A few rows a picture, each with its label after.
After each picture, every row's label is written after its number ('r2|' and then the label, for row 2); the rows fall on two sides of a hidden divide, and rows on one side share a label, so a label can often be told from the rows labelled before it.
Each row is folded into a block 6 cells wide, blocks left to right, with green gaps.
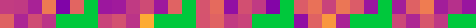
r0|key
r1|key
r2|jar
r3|jar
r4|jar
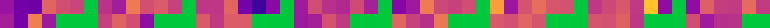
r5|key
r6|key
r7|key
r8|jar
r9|key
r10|key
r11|jar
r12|jar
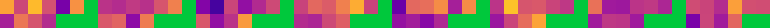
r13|key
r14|key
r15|key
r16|jar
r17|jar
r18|jar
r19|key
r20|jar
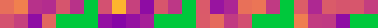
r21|jar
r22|jar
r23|key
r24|key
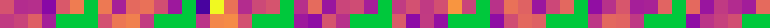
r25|key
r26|key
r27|jar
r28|jar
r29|jar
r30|jar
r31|key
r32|key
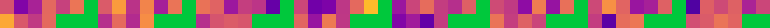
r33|key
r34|jar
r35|jar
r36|key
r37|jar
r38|key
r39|jar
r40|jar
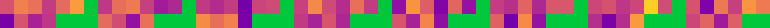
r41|jar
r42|jar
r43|key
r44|jar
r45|jar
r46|key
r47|jar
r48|key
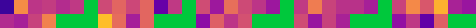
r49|jar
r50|key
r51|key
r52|jar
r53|jar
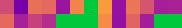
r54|key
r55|key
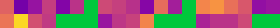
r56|key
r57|jar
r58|jar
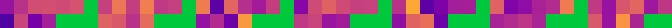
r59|jar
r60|jar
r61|key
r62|jar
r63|jar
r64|key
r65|key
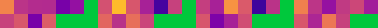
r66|key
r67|jar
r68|key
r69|key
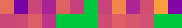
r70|key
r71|jar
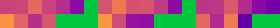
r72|key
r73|jar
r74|key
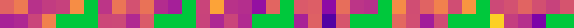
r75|jar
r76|jar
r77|jar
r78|jar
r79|key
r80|key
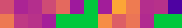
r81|key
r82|jar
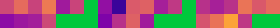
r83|jar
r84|key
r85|key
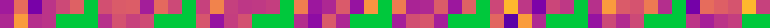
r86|jar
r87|jar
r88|jar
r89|key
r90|key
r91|jar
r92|jar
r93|jar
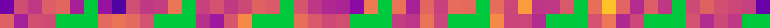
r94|jar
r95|key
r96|jar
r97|key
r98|key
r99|key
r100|jar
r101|jar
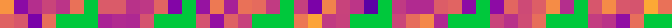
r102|key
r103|jar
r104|jar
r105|key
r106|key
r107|jar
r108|jar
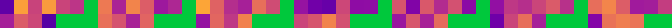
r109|jar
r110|key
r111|jar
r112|key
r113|key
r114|jar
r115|jar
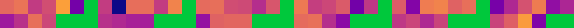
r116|jar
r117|key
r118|jar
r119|key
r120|key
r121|key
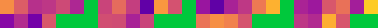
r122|jar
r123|jar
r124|key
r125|key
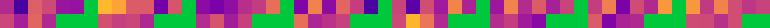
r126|key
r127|jar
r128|key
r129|jar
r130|key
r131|jar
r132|jar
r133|key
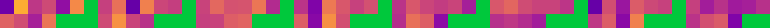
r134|jar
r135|jar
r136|jar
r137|key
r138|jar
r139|jar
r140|jar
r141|key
